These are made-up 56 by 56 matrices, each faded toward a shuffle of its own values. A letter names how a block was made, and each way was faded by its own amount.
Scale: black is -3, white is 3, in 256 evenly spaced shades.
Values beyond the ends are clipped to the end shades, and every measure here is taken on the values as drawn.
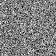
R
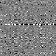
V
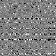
V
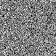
R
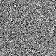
R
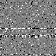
V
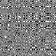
V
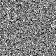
R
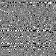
V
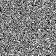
R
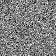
R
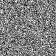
R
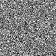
R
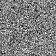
R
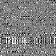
V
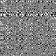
V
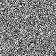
R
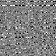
V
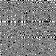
V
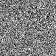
R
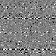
V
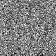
R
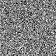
R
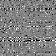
V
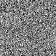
R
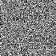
R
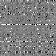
V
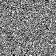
R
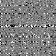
V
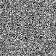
R
